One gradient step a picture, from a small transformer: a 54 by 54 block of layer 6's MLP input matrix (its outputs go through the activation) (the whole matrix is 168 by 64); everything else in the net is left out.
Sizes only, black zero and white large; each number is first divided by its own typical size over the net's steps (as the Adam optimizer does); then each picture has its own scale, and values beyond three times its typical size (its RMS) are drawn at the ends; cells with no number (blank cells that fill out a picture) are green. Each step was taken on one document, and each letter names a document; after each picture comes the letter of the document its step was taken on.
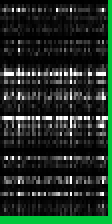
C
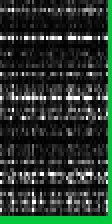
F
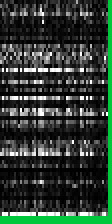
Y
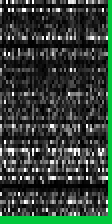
F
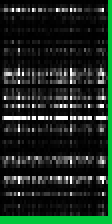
C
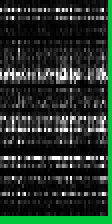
C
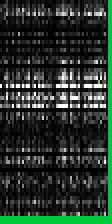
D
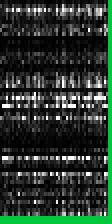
D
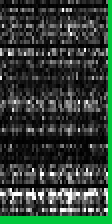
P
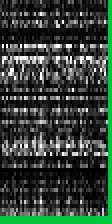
Y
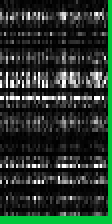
D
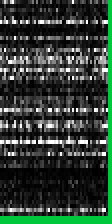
Y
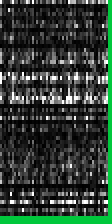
F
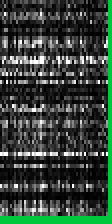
Y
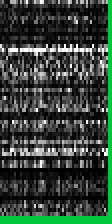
Y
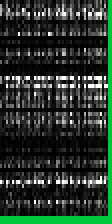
D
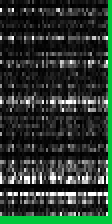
F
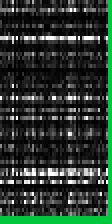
F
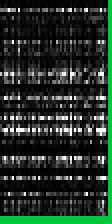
C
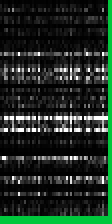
C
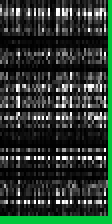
D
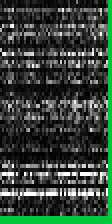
P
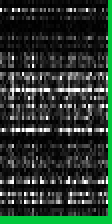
F
